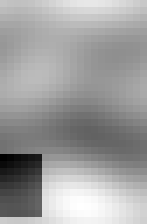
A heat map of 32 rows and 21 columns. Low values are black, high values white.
Roughest part: bottom left. Odd patch: lower, in the bottom left. Ninth with the lowest average: bottom left. Ninth with the highest average: bottom middle.
